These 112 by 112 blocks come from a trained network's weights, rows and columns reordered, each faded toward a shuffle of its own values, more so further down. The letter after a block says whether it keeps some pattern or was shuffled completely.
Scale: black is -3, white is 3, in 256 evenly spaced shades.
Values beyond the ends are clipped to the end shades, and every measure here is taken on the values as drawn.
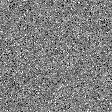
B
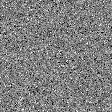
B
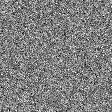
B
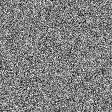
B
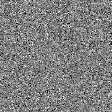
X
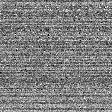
X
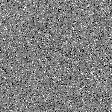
B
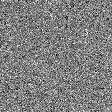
B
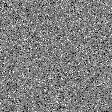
B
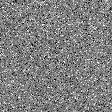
B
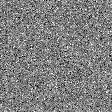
B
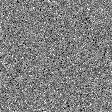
B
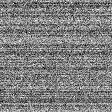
X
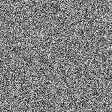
B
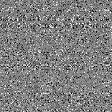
X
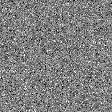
X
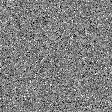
B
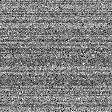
X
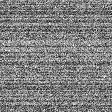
X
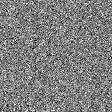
X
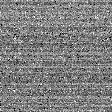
X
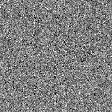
X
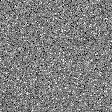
B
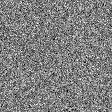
B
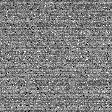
X
